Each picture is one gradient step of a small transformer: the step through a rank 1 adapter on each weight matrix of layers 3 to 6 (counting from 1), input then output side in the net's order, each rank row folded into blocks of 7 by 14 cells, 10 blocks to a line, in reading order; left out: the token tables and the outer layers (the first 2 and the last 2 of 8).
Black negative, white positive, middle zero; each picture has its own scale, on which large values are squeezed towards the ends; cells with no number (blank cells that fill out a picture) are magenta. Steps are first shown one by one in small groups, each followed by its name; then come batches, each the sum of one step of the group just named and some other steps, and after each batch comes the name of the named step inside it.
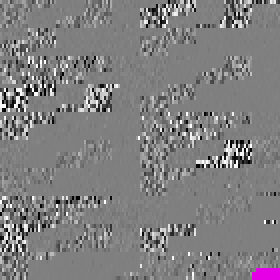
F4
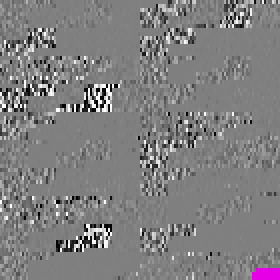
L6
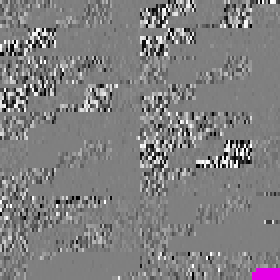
F4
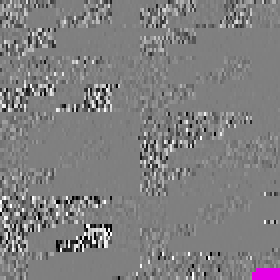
L6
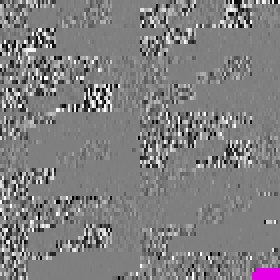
L6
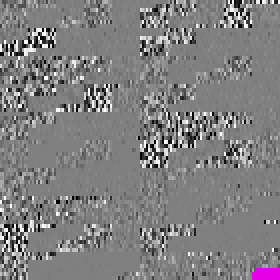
L6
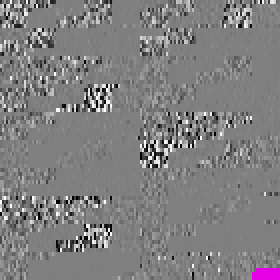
L6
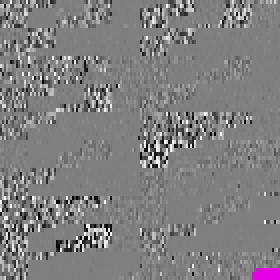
L6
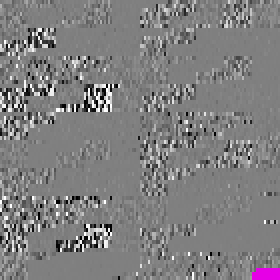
L6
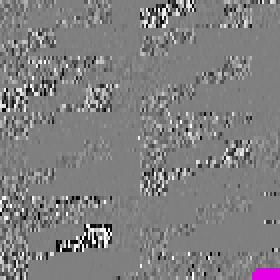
F4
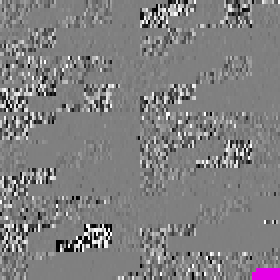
F4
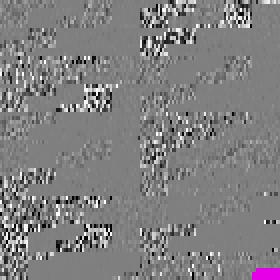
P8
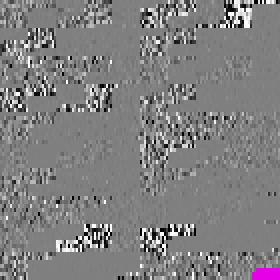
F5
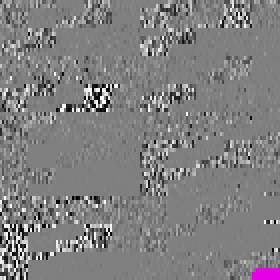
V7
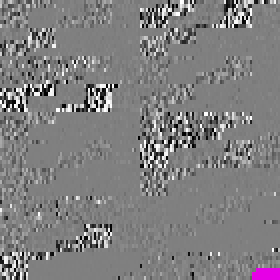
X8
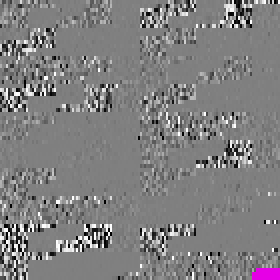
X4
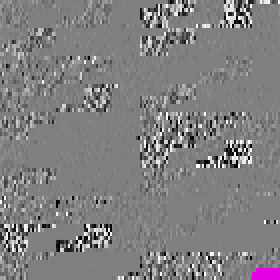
V7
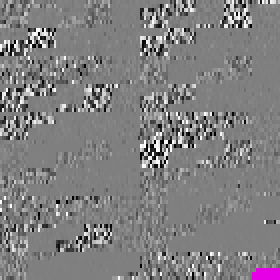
V7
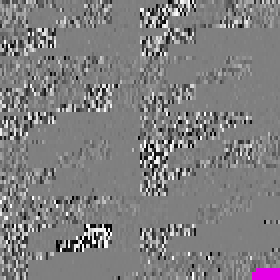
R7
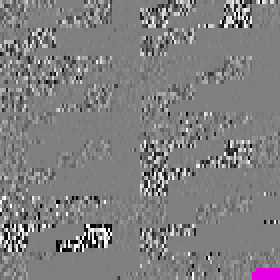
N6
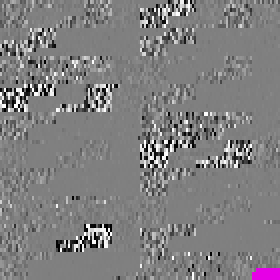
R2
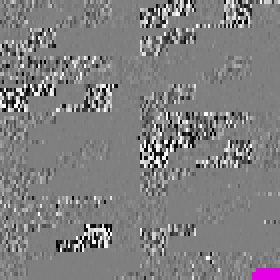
R2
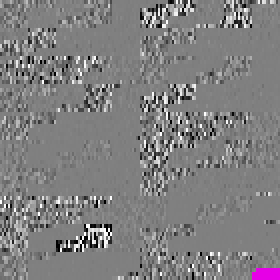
N6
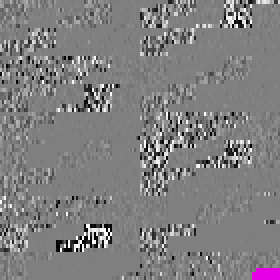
N6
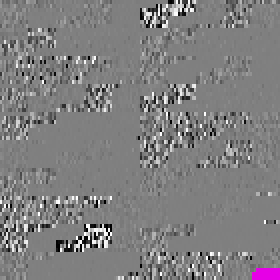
R7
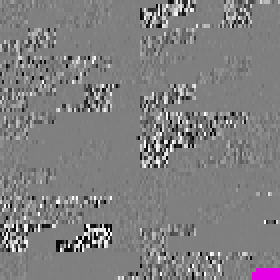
R2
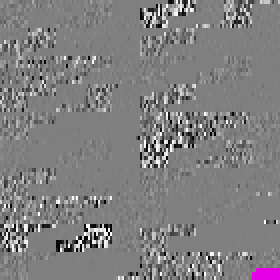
R2
